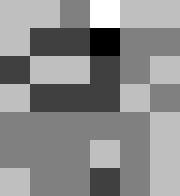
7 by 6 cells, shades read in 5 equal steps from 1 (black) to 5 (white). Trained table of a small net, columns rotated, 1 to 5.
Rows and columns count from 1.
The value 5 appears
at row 1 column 4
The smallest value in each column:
2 2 2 1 3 3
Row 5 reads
3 3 3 3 3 4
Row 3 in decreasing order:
4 4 4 3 2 2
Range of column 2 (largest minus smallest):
2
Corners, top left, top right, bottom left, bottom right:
4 4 4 4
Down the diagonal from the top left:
4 2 4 2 3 4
